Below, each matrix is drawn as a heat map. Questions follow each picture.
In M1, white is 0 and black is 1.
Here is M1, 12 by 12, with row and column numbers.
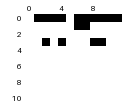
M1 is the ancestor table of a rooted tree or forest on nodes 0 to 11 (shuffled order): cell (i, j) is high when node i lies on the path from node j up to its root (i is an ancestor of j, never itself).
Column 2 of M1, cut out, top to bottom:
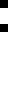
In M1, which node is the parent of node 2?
3
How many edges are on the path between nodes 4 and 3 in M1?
1
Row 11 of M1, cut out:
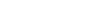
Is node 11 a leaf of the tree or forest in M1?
yes
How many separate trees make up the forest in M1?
2
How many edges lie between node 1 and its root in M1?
1
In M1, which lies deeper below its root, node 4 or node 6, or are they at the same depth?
the same depth
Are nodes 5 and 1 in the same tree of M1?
no
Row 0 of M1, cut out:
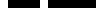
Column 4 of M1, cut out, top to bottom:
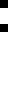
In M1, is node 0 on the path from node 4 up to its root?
yes
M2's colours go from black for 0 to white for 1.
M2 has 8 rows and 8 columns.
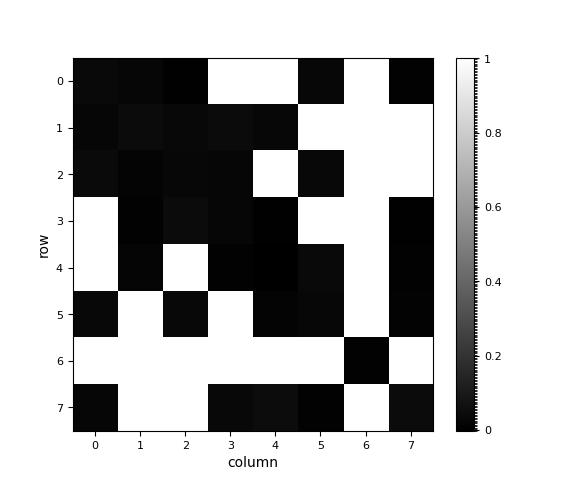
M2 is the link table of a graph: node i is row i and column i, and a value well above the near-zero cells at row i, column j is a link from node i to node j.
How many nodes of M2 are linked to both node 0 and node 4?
1
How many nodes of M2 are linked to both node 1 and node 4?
1
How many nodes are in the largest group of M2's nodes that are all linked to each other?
3
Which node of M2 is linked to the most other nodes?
node 6
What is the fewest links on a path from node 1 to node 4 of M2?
2
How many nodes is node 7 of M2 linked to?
3
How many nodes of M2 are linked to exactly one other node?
0
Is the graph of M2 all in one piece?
yes
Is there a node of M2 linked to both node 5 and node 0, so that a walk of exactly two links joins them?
yes
